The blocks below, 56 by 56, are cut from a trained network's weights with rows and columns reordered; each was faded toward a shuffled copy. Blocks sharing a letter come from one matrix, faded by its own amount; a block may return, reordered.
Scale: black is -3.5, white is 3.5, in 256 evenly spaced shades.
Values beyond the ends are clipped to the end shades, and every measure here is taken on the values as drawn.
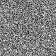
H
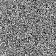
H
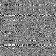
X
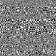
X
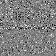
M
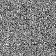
H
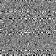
X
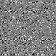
M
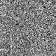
H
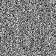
H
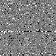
M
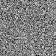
H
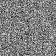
H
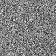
H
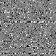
M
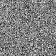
H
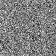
H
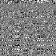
X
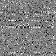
M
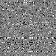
M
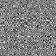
X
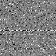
M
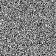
H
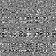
X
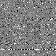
M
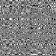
X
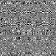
X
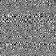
X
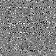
M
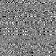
X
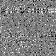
M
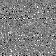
M
